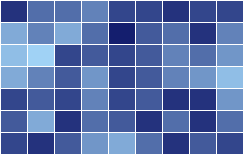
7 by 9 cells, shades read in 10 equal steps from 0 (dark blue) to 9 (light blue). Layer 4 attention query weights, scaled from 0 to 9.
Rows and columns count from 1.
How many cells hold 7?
5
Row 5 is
2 3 2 5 2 3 1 1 6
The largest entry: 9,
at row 3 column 2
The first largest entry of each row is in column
4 1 2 9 9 2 5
